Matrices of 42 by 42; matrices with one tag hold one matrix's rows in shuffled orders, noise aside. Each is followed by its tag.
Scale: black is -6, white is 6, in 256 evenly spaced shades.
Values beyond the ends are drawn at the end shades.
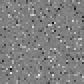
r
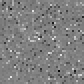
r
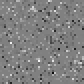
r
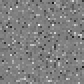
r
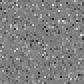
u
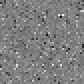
u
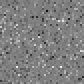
u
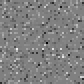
u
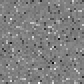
r
